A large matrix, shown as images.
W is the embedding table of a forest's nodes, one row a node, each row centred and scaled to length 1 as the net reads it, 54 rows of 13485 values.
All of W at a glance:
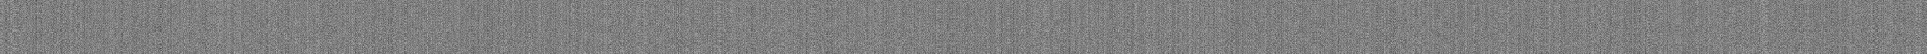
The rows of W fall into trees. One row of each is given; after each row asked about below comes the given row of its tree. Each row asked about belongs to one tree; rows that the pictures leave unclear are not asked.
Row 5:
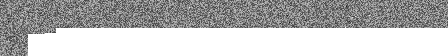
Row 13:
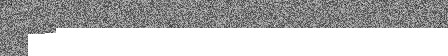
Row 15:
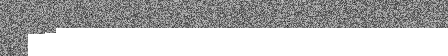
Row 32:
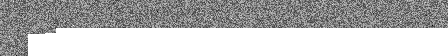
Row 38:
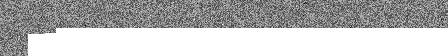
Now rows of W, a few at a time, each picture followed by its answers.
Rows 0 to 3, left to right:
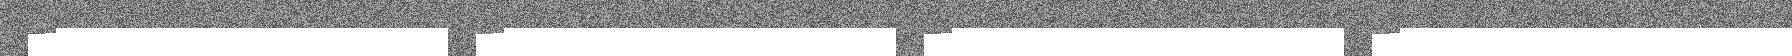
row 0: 32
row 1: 15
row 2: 38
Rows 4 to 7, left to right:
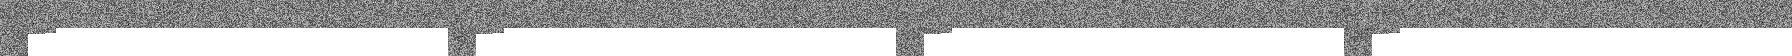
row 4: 32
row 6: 13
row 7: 5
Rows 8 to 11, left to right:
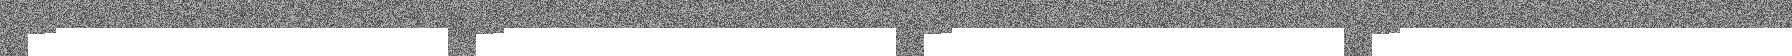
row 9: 5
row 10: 15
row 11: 15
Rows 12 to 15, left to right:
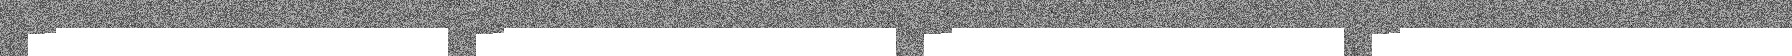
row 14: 5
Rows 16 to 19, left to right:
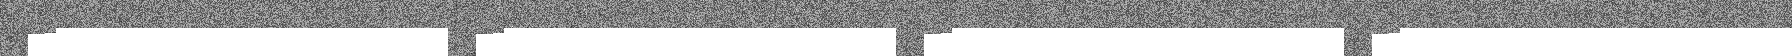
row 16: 5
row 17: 32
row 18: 15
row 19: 15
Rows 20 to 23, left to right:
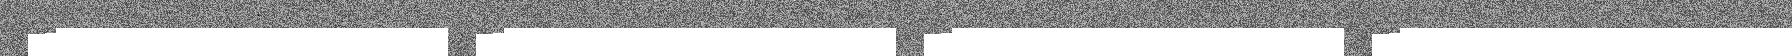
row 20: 32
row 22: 38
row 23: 32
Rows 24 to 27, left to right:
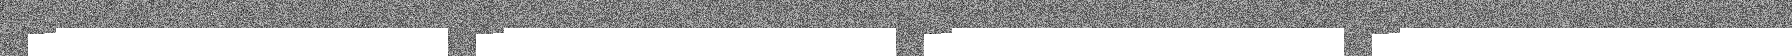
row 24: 13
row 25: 38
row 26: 5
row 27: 13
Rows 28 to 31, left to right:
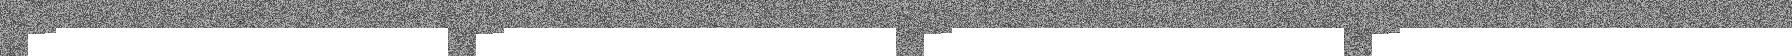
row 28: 15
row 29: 5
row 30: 5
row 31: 5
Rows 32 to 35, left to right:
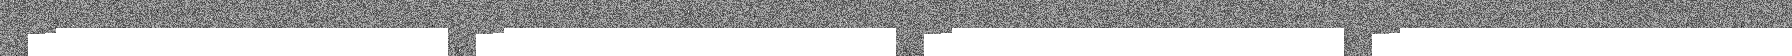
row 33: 15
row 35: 38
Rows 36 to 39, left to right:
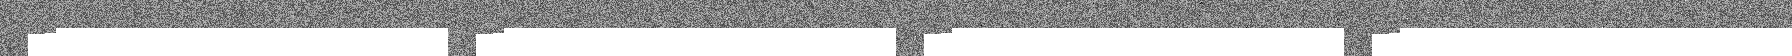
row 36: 15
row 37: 32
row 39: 32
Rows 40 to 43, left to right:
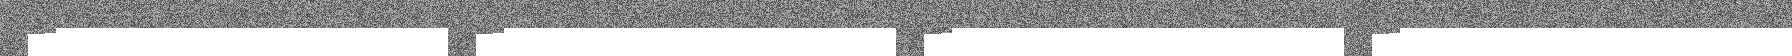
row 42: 32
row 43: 32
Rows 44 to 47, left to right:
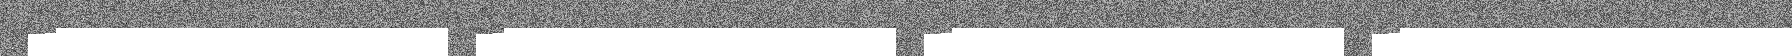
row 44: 5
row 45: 13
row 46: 15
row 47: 15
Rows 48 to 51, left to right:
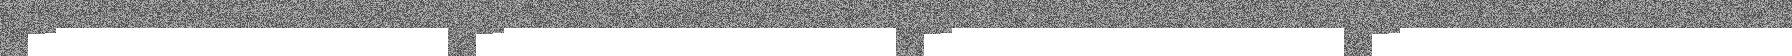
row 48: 5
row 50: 5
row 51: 15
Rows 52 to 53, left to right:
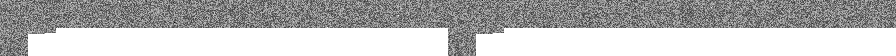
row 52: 15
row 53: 15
